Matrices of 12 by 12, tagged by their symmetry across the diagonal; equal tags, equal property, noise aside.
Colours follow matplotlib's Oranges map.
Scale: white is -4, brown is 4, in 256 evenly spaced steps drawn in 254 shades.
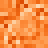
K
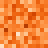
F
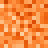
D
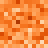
F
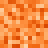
D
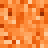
F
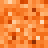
F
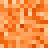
F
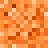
K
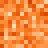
F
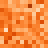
D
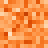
F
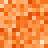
K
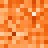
D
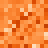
K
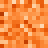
D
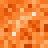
K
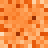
K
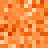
D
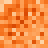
K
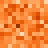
F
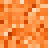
D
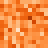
D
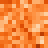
F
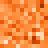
D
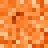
K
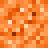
K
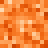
K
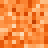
D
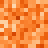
F
